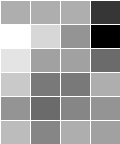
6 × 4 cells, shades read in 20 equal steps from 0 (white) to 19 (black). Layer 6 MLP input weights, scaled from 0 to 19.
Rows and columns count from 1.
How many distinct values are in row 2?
4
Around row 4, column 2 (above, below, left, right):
7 11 4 10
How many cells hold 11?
2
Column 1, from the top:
6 0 2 4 8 5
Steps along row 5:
up down down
